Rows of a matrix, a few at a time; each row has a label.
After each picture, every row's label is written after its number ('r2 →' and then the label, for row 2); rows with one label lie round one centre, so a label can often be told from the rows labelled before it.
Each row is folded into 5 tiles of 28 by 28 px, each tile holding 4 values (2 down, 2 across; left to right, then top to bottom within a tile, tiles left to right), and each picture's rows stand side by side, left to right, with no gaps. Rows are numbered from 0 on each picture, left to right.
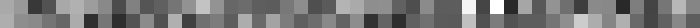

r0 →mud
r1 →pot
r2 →mud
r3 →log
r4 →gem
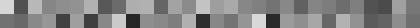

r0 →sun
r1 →sun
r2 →gem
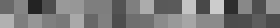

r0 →mud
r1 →log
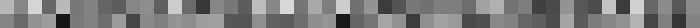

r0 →sun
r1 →gem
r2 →sun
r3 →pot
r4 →log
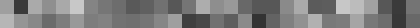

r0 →pot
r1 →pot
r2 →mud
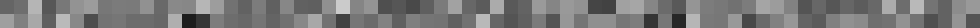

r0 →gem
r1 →pot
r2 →pot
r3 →gem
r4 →mud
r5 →pot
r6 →gem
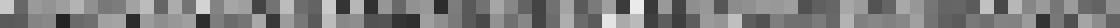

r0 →sun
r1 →sun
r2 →log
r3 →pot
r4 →log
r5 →pot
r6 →mud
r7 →sun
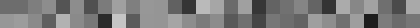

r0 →gem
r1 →mud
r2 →mud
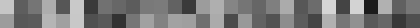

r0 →log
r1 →mud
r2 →log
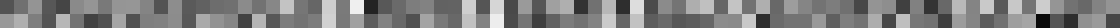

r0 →gem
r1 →gem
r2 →log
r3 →log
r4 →log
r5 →sun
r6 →gem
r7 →sun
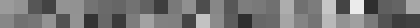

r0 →mud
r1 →gem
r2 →log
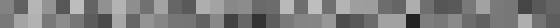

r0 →gem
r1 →mud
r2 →sun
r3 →pot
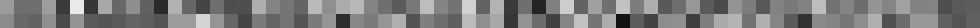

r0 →log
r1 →gem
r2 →sun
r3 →log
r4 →sun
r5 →gem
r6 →pot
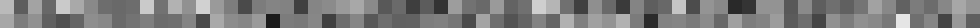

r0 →pot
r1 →sun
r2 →pot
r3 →gem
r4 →gem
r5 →mud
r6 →gem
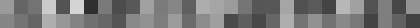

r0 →log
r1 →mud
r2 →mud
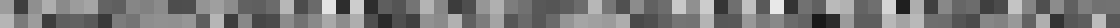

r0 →pot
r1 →mud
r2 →log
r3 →mud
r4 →gem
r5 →log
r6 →log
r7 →gem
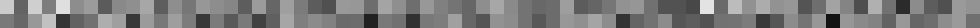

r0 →sun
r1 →pot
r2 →mud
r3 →pot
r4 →pot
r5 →sun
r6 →gem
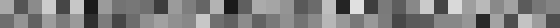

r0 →log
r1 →gem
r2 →log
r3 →sun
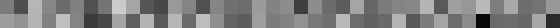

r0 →gem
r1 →gem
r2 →gem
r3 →sun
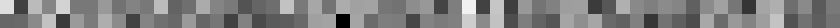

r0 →sun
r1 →mud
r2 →sun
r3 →log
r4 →mud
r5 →mud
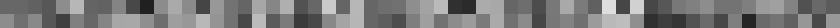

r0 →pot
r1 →gem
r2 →log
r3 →mud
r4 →log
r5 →pot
